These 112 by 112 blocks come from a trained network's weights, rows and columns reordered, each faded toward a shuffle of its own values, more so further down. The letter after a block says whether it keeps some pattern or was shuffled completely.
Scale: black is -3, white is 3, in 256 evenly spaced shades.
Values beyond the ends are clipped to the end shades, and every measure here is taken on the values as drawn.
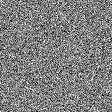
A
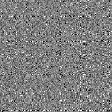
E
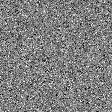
A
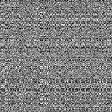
E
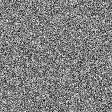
A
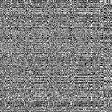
E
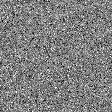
A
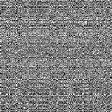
E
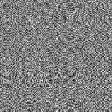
E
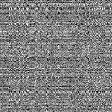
E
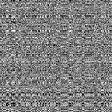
E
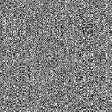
E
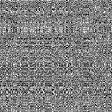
E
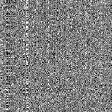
E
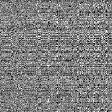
E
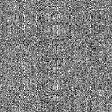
E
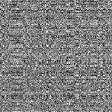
E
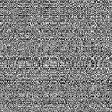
E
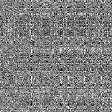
E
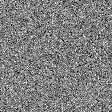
A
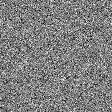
A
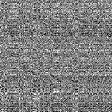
E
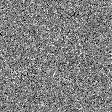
A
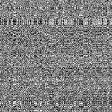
E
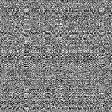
E
